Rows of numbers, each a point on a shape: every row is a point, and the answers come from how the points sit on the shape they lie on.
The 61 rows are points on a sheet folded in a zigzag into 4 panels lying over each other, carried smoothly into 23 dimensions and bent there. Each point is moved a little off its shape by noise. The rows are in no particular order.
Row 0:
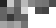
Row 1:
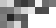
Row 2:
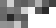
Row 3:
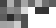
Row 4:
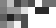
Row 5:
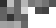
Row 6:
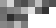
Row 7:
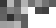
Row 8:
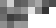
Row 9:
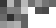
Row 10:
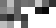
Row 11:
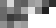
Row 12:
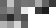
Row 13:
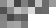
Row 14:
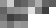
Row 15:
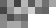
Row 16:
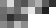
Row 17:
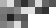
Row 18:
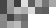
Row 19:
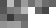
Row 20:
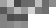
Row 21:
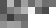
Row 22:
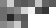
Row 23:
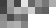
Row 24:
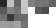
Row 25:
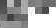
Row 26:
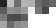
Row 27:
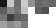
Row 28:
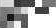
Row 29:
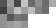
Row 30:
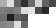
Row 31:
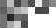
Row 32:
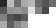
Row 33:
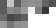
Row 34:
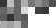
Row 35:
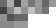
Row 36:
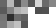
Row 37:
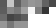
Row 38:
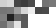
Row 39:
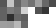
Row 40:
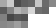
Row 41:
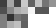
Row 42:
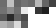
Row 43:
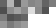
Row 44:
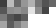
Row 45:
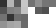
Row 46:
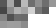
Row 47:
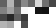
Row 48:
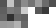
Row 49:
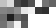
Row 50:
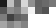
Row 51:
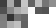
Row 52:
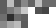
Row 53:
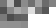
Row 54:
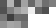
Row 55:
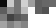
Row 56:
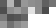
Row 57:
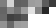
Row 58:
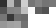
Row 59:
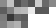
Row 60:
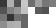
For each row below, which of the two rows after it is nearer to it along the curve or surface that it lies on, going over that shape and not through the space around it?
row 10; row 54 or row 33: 54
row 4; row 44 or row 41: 41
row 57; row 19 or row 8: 8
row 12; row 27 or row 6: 27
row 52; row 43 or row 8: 43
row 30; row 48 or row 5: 48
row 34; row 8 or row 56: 56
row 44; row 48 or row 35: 35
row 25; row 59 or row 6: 59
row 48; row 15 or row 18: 15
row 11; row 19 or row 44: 44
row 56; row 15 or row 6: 15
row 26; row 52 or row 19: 19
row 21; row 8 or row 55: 55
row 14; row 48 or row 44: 44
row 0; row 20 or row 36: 36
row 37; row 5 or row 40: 40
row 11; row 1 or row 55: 1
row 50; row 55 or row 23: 55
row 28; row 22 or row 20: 22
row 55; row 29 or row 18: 18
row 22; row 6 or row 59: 59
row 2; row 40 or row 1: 1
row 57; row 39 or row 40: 40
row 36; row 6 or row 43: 43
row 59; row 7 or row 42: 42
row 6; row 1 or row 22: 1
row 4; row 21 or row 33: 21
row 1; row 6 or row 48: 6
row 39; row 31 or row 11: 31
